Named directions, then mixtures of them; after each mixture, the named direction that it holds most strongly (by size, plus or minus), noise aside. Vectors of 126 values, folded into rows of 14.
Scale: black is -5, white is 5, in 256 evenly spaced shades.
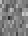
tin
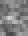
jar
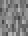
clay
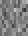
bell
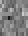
tin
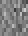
bell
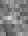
jar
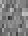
tin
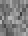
jar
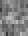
jar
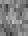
jar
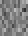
bell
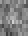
jar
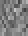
bell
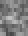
jar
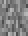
clay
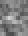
jar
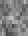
jar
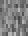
clay
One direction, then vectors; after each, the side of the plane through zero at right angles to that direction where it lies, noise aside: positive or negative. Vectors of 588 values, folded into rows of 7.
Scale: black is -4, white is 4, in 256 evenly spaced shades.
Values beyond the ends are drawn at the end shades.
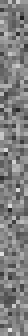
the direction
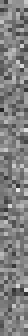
positive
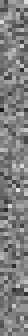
positive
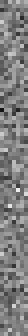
positive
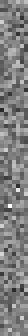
positive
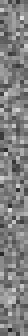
negative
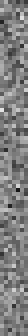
negative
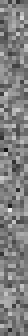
negative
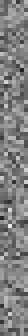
negative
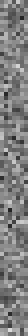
positive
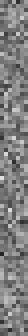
negative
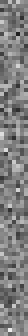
positive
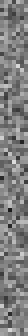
positive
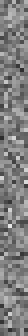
negative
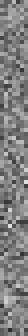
negative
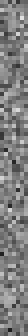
negative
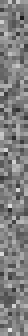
positive
